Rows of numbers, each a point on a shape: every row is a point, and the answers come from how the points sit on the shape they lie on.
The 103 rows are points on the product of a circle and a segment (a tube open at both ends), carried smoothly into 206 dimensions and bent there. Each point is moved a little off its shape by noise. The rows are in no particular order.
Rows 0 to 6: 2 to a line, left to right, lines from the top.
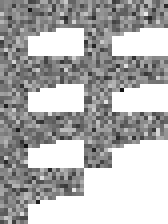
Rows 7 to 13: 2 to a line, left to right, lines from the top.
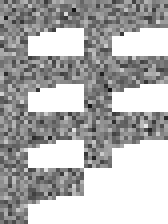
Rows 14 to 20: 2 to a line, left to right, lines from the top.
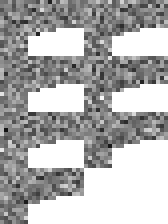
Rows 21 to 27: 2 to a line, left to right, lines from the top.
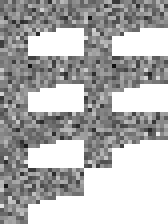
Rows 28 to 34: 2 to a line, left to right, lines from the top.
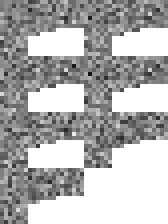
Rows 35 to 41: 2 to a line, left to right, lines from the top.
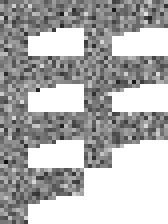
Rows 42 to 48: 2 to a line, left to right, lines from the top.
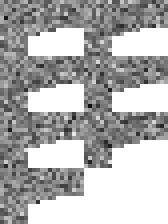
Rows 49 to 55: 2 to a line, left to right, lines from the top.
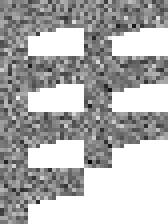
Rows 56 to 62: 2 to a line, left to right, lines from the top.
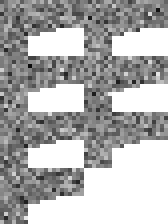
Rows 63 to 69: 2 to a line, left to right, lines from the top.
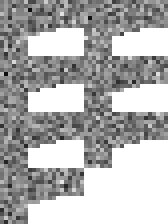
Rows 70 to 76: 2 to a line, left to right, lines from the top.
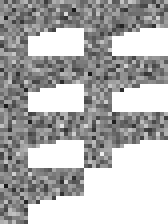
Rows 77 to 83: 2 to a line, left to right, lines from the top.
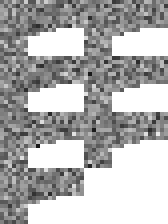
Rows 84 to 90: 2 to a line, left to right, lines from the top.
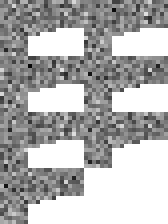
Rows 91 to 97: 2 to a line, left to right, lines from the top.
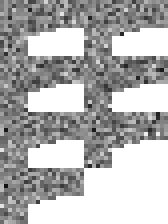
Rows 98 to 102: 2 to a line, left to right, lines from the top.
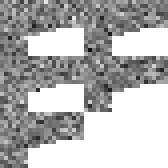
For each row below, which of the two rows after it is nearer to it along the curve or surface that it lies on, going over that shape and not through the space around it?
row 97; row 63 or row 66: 63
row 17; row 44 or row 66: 66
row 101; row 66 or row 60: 60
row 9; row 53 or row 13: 53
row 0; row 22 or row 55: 22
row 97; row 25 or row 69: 69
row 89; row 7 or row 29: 7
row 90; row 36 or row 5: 36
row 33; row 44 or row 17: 17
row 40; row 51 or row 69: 51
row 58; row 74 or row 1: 1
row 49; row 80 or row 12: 80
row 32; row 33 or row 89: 89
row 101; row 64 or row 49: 64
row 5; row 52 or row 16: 52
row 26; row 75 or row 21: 21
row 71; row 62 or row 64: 62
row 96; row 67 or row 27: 27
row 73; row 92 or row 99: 92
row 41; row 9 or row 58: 58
